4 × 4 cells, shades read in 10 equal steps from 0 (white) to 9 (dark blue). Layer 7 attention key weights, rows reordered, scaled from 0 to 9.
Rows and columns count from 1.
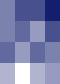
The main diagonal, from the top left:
5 6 6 4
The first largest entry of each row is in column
4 4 1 4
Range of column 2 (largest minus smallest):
7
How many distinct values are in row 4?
3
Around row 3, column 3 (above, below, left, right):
4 3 4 5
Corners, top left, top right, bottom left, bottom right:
5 9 3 4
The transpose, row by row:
5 5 6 3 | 7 6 4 0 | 7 4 6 3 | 9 7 5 4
